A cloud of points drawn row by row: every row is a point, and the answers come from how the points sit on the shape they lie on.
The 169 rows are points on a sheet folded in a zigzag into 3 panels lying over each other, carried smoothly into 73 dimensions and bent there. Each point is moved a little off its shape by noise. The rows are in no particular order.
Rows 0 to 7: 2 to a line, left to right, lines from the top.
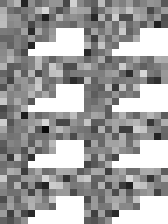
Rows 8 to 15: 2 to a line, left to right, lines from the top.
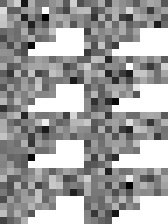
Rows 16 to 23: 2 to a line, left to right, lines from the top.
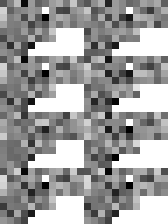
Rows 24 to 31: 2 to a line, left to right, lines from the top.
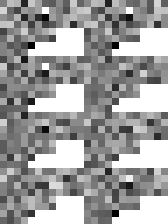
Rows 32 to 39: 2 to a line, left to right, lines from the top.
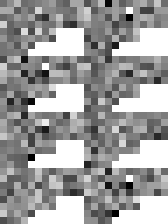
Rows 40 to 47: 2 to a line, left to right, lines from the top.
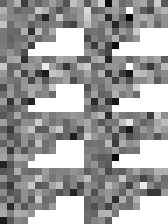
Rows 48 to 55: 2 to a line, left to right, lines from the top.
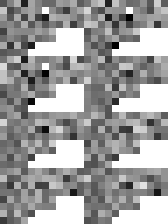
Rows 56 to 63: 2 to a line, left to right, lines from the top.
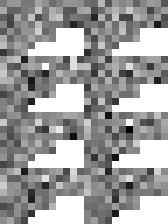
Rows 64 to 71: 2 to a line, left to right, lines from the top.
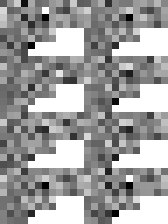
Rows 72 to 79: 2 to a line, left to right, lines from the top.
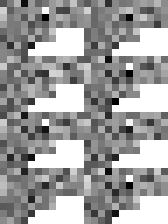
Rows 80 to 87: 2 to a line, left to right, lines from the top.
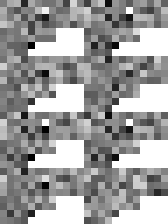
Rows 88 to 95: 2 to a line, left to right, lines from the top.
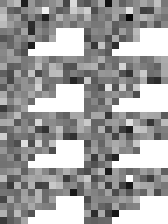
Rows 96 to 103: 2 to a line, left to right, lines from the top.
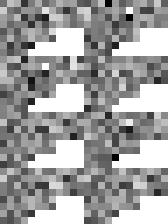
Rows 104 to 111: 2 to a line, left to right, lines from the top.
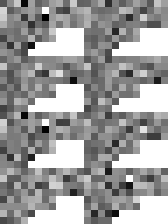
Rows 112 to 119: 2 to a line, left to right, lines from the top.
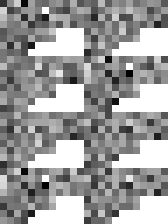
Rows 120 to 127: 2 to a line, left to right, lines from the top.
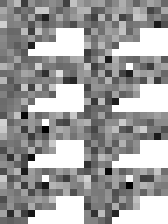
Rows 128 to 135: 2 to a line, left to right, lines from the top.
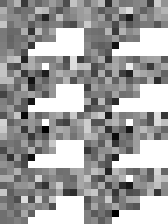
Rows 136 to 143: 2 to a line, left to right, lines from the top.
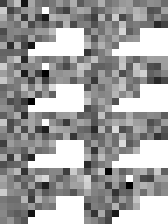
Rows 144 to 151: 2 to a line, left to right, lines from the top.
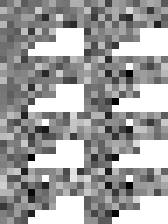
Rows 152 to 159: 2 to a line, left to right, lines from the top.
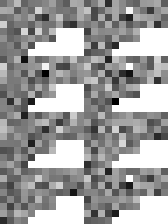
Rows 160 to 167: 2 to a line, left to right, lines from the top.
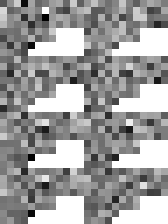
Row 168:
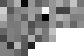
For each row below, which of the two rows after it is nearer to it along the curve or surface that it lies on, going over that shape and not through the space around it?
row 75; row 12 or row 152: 12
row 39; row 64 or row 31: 64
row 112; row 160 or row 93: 93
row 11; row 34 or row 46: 34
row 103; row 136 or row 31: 136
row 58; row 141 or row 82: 82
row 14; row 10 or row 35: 10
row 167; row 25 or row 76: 25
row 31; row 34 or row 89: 89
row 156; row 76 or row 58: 58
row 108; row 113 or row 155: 155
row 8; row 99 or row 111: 99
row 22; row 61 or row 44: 61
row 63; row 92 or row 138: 92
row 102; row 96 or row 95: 96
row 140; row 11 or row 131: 131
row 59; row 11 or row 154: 11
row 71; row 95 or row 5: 5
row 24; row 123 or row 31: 31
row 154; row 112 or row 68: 68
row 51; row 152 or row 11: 152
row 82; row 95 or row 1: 1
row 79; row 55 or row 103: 55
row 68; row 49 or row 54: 54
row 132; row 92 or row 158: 158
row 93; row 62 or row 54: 54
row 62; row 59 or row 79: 79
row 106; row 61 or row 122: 61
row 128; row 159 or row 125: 125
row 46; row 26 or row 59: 59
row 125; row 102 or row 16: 16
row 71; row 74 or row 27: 27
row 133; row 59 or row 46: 46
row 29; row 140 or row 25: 140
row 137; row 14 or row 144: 14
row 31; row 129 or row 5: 129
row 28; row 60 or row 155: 60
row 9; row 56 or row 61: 56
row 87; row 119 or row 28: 119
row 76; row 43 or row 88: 43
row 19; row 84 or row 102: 102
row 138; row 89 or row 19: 89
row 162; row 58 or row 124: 124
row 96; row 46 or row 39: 46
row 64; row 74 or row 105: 105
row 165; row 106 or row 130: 106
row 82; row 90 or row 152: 90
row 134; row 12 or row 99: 12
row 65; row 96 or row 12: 12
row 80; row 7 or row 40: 40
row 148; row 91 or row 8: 8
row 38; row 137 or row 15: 137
